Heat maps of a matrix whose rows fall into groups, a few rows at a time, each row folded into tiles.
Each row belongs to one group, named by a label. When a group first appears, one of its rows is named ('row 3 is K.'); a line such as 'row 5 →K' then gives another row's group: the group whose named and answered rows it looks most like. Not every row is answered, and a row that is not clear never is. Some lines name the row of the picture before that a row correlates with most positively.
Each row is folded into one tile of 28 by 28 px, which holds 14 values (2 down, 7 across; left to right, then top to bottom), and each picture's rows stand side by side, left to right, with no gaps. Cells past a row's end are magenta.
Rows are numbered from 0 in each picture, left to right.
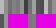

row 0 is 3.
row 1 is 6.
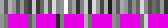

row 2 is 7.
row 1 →6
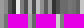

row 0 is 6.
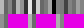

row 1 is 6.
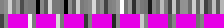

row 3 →7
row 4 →7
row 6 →6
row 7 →6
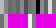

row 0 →3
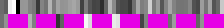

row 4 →3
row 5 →7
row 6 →3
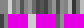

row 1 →3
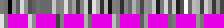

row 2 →7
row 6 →6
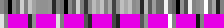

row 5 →6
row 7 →7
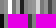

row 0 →7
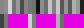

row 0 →7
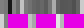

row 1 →3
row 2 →3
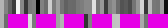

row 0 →6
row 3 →7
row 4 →3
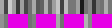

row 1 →6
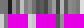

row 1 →3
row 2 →6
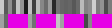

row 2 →3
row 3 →7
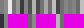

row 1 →6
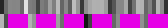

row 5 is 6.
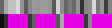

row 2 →3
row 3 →7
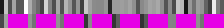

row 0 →6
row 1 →6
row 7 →6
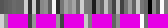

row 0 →3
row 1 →6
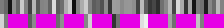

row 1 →6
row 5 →3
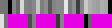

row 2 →7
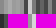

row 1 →3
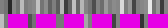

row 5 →7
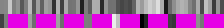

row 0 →7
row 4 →3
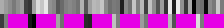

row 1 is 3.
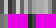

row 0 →6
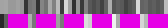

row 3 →3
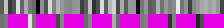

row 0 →6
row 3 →6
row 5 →6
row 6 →7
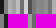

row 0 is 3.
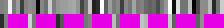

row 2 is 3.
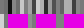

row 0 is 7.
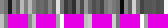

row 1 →3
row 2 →3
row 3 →3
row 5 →3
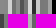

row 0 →7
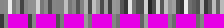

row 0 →7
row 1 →7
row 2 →7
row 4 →6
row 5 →6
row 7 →6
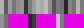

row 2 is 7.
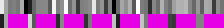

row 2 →7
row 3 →7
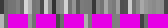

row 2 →7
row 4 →6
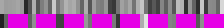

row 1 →6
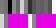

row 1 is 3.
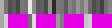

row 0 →3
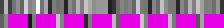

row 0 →6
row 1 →7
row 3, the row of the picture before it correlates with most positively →1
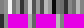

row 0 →7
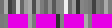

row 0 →6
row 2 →7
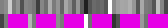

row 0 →7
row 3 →3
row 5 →6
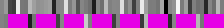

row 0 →6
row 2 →7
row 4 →7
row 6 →7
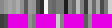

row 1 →6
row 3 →6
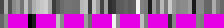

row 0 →6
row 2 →3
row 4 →3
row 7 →6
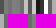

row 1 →6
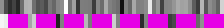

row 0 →3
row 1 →3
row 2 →7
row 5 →7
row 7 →6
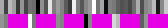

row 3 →7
